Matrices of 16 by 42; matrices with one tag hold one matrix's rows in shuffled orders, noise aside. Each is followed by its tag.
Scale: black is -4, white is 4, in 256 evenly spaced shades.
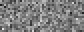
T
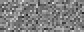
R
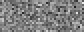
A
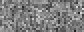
A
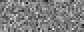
R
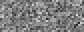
A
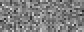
T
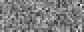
A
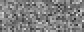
A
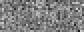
A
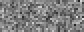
A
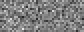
R
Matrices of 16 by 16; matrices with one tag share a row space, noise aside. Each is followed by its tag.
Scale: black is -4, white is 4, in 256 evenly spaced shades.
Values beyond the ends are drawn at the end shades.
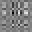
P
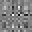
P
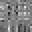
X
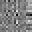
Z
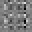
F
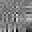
Z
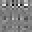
P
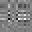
X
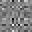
P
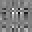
P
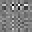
P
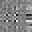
Z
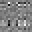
X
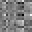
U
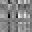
X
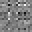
X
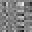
U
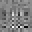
P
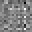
F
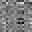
U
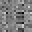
U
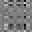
F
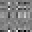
X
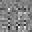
X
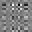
P
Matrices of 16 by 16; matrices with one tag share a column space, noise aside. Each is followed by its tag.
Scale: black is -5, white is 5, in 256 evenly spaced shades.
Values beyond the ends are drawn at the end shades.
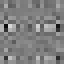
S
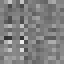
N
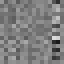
N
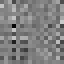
N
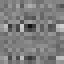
S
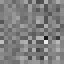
N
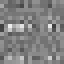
S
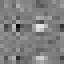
S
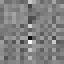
N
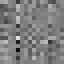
N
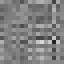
N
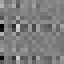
S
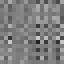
N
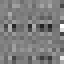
S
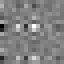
S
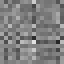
N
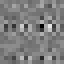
S
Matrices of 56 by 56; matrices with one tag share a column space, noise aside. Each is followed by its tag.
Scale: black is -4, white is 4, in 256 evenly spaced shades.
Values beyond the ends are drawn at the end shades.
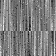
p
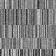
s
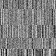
s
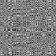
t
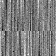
p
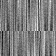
p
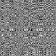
t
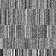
s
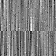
p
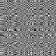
t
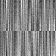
p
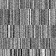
s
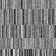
s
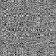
t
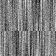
p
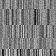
s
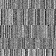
s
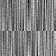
p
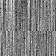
p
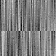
p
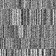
s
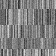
s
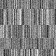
s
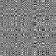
t
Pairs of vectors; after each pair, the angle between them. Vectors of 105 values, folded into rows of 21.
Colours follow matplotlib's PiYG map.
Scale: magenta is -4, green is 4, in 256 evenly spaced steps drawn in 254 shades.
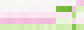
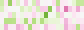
partly opposed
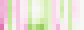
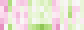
nearly parallel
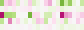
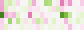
nearly opposite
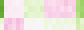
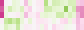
nearly opposite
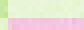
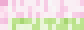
nearly opposite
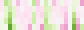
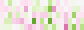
partly aligned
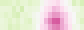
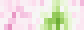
nearly opposite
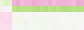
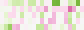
partly opposed
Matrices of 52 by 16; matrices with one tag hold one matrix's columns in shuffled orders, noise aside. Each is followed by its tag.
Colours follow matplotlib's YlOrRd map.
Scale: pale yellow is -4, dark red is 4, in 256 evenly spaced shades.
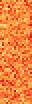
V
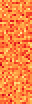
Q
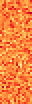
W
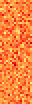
Q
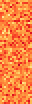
Q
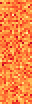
Q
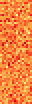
Q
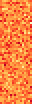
Q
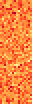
W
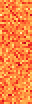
Q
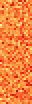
V
